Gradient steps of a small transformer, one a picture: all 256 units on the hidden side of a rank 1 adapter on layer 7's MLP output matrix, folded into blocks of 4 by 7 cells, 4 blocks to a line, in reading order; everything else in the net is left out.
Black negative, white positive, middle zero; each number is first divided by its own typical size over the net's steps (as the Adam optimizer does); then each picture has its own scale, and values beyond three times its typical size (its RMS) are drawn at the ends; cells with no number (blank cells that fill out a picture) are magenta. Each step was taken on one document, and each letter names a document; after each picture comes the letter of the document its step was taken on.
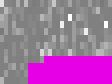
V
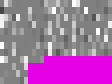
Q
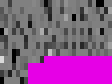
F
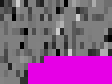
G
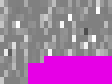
V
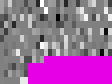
G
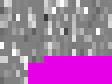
Q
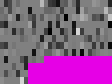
Q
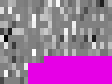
F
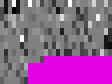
G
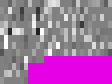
F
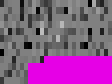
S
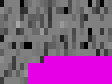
S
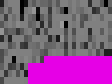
S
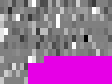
F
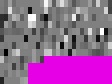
F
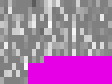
F
